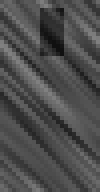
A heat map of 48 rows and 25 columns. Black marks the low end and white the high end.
Odd patch: lower, in the top middle. Ninth with the lowest average: top middle. Odd rows or columns: none. Slope: none. Grain: diagonal, down to the right. Average level on the scale: 30%.
